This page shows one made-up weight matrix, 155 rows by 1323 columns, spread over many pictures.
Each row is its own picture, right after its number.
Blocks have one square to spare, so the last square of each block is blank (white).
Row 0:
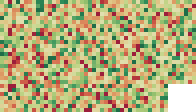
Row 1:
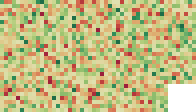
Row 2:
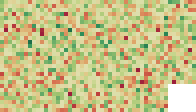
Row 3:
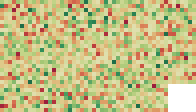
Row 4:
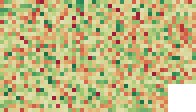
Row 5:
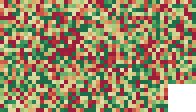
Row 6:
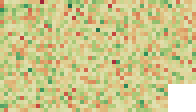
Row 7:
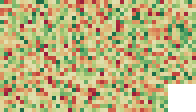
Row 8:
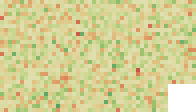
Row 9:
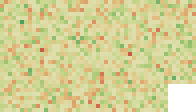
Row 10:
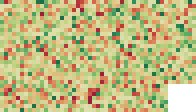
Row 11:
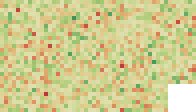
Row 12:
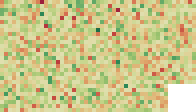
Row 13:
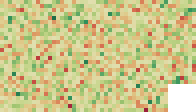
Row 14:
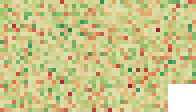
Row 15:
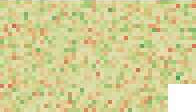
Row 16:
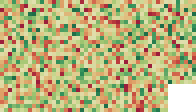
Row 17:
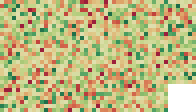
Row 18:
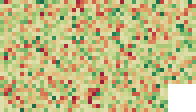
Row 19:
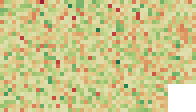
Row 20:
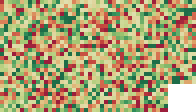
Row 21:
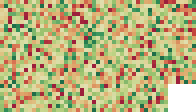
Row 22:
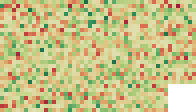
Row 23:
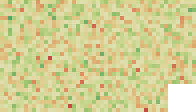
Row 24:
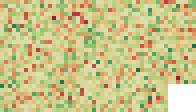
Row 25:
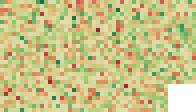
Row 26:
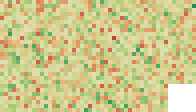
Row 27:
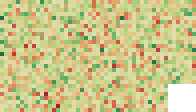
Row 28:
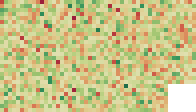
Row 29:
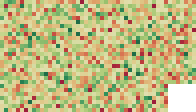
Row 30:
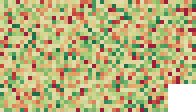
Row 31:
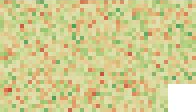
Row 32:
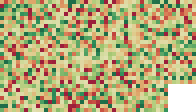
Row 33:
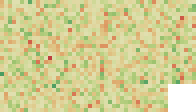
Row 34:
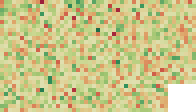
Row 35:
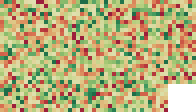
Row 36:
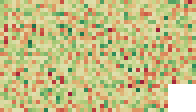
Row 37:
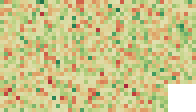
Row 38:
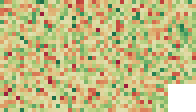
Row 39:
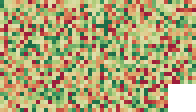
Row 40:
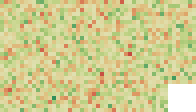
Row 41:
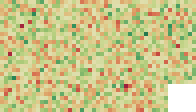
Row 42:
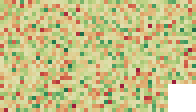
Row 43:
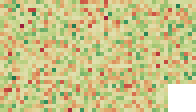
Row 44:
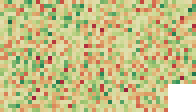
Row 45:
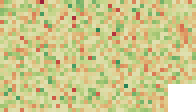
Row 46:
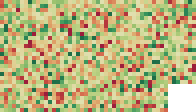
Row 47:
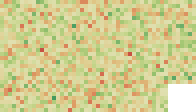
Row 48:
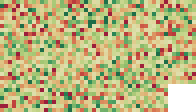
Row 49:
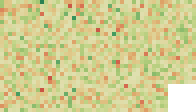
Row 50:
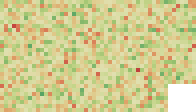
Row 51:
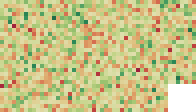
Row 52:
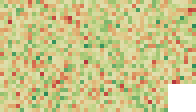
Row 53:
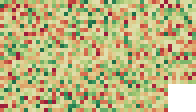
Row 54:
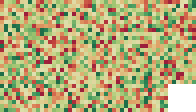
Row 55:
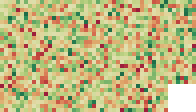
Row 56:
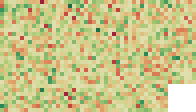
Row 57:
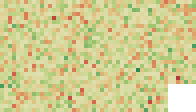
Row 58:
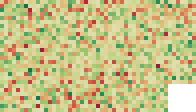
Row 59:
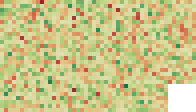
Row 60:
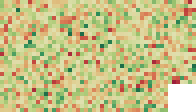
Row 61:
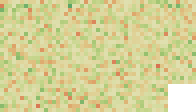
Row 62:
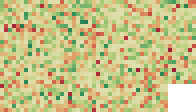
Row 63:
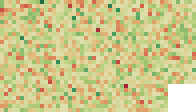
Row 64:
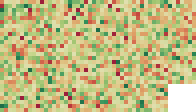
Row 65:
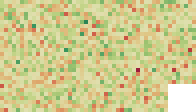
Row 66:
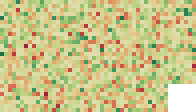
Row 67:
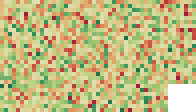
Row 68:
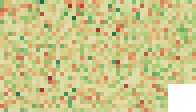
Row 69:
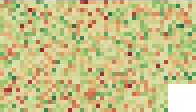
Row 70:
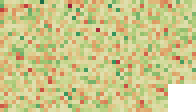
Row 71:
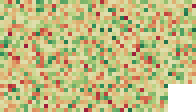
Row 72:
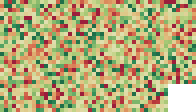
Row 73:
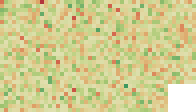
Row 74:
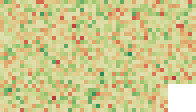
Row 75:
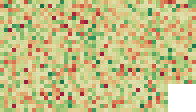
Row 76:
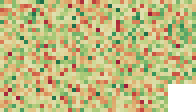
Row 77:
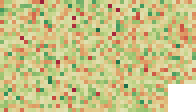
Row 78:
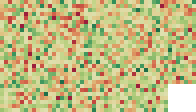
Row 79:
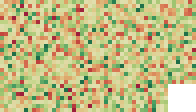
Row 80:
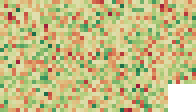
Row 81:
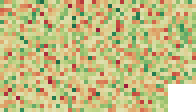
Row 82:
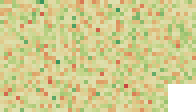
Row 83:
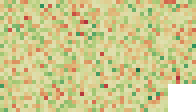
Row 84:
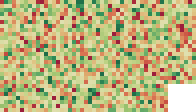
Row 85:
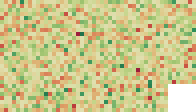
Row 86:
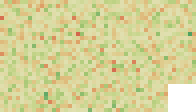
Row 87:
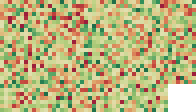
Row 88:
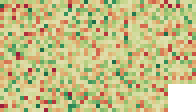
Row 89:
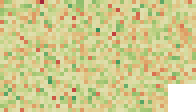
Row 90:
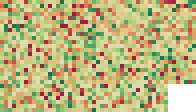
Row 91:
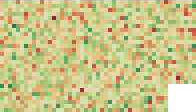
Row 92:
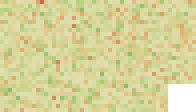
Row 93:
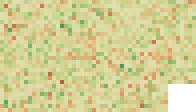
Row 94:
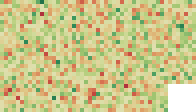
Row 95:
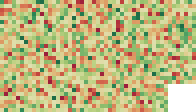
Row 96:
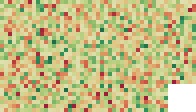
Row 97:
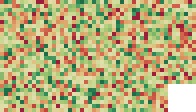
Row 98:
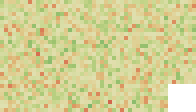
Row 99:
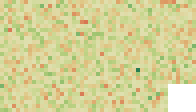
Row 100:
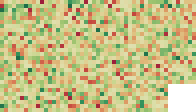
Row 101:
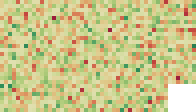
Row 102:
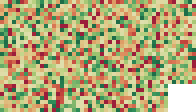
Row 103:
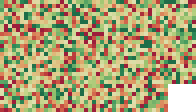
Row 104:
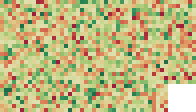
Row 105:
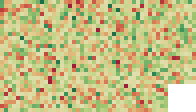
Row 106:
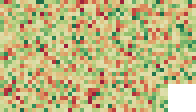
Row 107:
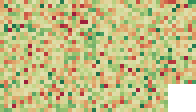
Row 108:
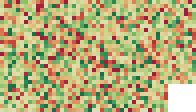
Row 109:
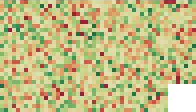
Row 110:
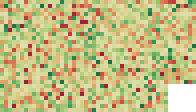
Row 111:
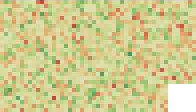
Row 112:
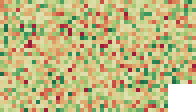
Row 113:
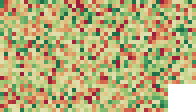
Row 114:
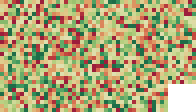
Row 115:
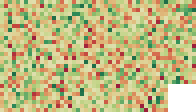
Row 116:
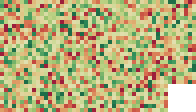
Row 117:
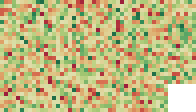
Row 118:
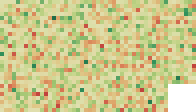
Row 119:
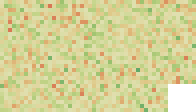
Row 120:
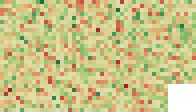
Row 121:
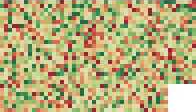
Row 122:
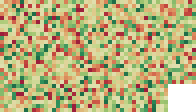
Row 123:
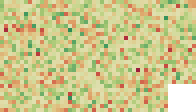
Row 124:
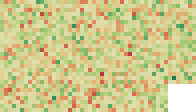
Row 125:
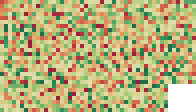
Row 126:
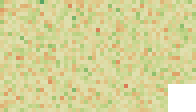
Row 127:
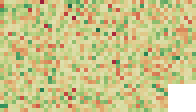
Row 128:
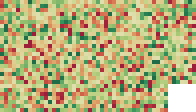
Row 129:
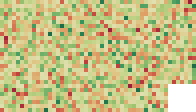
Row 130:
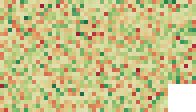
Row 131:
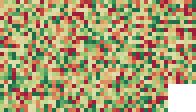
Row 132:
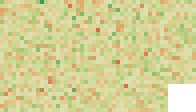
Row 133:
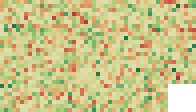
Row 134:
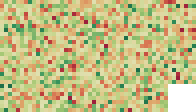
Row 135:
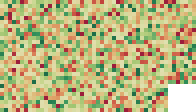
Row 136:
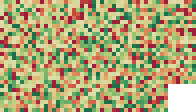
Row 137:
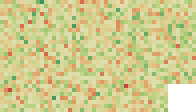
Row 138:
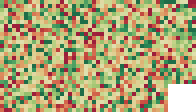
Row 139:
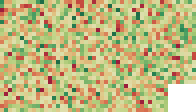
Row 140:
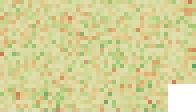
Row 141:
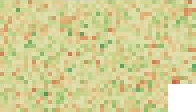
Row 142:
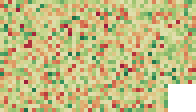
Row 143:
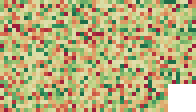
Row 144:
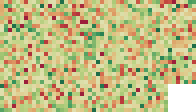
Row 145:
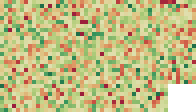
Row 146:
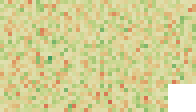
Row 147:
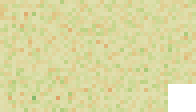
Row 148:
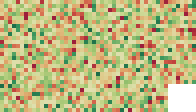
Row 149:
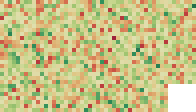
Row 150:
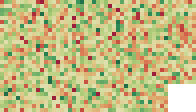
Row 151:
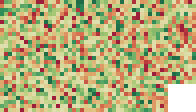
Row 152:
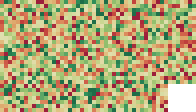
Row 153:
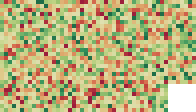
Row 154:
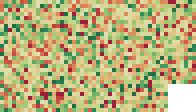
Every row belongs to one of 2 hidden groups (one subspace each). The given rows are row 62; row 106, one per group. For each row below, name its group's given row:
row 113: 106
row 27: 62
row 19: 106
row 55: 62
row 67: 62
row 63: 106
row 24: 62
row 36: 62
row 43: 106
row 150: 106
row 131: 62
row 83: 62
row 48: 106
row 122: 62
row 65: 62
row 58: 106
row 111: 106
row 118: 62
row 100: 106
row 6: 106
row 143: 62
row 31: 106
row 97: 106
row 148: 62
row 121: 62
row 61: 106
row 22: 106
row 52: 62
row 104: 106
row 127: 106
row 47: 106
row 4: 106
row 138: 62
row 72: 62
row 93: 62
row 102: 62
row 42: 62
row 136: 62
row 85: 62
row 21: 62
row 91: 62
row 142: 62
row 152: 106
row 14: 62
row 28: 106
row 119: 62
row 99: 62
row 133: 62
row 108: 62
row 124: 106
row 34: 106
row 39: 62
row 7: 106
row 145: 62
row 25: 106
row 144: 62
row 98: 62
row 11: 62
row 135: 62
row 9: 106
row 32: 106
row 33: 62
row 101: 62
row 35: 106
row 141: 62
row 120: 106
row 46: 62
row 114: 62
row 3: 106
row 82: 106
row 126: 106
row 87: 62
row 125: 62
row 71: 62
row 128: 62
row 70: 106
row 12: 106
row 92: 106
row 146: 62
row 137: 106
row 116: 62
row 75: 62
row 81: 106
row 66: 62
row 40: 106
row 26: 62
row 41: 106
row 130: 62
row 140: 62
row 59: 106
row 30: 62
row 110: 62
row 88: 106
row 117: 106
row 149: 62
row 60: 62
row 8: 62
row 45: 106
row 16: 106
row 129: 62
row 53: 106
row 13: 62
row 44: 62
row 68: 106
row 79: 62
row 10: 106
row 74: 106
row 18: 106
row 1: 106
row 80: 62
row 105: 106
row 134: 62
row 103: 62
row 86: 62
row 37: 106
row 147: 62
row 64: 106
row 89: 106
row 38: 106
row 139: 106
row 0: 62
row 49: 106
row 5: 62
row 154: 62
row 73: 106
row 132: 106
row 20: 62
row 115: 62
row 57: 62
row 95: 106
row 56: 106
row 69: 106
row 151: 106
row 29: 62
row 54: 62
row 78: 62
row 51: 62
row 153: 106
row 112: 62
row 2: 62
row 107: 62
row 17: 106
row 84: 106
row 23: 62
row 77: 106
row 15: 62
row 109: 62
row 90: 62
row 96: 62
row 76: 106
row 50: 62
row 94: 106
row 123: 62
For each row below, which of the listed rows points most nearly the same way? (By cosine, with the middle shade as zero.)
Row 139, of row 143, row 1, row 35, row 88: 1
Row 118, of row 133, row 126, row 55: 55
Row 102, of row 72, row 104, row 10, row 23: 72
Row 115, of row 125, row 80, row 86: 86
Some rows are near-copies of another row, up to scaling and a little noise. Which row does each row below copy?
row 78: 87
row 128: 46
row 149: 26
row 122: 79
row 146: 96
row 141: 60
